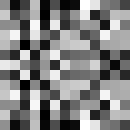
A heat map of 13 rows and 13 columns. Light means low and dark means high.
On average the colour sits 50% of the way up the scale. The top and bottom halves mirror each other. The histogram is flat. The middle left is the roughest part.
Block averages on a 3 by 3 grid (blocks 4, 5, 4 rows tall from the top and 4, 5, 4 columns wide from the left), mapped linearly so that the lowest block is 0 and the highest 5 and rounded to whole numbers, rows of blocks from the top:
1 5 1 / 4 0 5 / 1 5 1
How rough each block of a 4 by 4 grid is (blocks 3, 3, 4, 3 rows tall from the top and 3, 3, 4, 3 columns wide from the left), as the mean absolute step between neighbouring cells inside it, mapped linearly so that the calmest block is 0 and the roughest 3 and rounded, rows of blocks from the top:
1321 | 3300 | 3301 | 1321
